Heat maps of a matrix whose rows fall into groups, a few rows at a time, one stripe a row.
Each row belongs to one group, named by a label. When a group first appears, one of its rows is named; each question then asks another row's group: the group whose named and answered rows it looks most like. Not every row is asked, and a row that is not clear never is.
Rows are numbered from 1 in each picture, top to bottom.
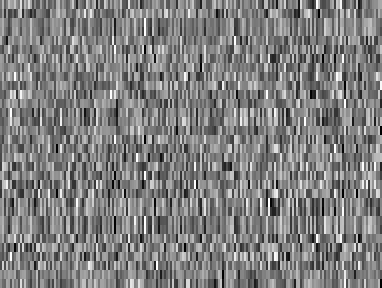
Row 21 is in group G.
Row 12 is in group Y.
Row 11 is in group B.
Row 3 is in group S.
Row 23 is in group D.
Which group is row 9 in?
B
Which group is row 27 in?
B
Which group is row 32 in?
Y
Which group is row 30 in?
D
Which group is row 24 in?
D
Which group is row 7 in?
D
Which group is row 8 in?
B
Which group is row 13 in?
G
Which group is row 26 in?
S
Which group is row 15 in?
Y
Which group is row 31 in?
Y
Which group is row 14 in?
G
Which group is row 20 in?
S
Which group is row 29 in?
G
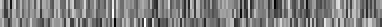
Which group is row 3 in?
S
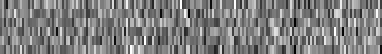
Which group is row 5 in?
S
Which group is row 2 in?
B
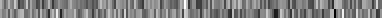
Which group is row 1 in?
B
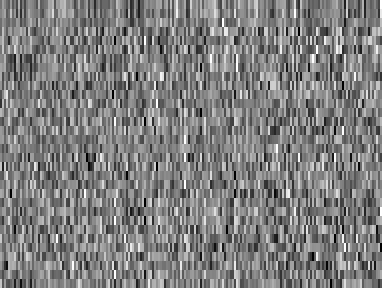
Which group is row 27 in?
D
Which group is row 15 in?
D
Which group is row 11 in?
G
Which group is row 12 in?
D
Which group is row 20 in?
G
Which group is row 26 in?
G
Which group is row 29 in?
B
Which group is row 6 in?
B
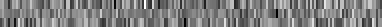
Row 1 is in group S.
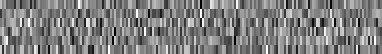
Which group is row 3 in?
B
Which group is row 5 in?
G
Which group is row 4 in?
S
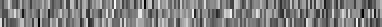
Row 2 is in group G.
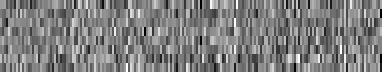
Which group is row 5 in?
B
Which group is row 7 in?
Y
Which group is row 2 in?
Y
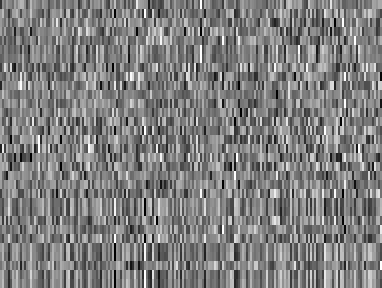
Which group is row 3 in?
D
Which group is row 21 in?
Y
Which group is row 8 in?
G
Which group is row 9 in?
Y
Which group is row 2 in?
S
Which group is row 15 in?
S
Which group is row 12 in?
Y
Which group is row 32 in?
S
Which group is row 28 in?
S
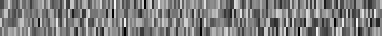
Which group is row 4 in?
B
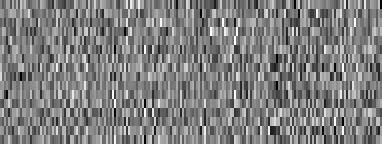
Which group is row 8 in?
D
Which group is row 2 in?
B
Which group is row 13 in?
S
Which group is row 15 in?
D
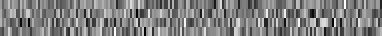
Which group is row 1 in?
Y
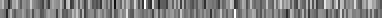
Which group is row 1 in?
S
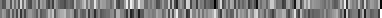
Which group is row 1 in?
Y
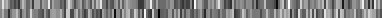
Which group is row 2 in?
S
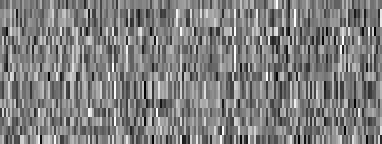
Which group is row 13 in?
D
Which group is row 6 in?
G
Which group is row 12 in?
Y
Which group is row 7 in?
G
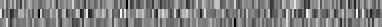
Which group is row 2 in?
D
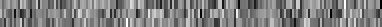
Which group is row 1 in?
Y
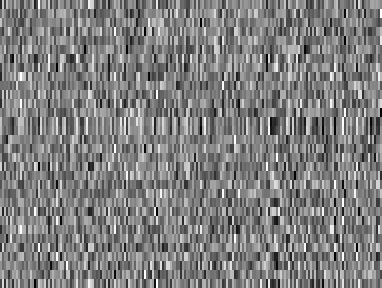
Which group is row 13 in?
Y
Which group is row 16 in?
G
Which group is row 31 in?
S
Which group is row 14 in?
D
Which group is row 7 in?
D
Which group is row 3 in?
B
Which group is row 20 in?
Y
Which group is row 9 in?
B
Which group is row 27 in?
G
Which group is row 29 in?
D
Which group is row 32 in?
D
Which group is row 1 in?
D
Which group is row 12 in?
B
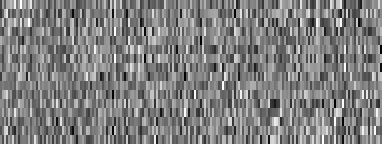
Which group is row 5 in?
B
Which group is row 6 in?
Y
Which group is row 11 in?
G
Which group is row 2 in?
G
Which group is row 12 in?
D
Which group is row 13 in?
B
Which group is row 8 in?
Y
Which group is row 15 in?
G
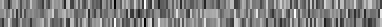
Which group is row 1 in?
S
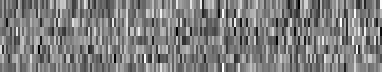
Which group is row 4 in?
Y
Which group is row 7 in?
S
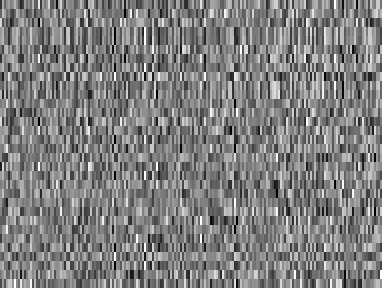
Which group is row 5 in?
S
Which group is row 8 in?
S
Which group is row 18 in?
G
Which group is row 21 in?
D
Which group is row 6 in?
G
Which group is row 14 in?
D
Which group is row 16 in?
S
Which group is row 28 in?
S
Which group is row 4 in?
S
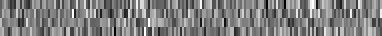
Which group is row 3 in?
B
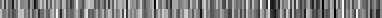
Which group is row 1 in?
D
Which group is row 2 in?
D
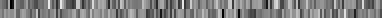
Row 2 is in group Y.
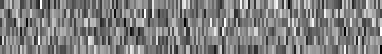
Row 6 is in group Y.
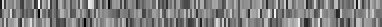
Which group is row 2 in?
G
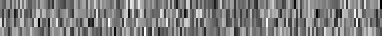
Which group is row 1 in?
Y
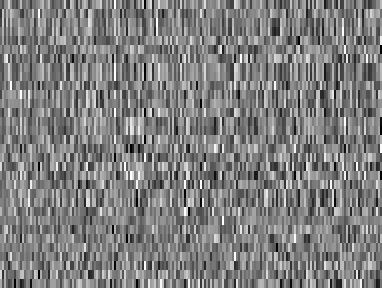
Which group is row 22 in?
B
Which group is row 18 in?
S
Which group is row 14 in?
Y
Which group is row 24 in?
B
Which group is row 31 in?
D
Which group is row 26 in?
G
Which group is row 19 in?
D
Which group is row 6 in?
Y
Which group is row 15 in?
Y
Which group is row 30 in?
S
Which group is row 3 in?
D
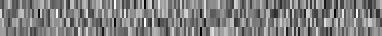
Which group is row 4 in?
B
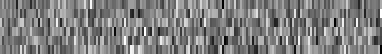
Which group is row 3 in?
D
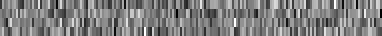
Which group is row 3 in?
G
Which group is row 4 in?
S
